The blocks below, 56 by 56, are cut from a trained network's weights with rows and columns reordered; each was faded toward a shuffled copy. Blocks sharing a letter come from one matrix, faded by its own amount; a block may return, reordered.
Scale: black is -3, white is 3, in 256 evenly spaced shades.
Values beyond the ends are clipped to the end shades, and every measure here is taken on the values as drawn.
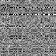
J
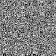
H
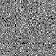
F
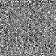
F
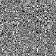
H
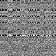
J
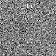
H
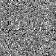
F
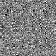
F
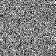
H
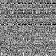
J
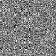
H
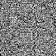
H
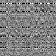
J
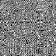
F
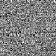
H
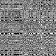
J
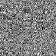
H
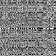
J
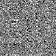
F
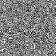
H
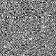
F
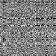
J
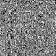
F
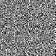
H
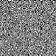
F
